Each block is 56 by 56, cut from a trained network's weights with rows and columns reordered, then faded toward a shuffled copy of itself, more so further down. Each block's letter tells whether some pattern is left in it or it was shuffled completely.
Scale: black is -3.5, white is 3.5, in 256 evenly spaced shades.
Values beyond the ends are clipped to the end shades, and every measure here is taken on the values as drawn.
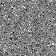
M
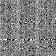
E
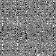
E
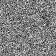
M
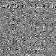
E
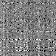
E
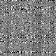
E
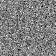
M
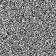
M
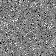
M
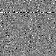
E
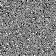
M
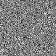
E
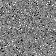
M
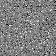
M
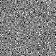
E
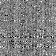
E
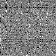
E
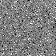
M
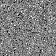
M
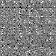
E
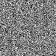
M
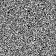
M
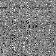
E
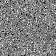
M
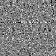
E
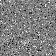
M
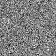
M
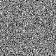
E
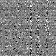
E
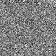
E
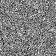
M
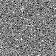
M
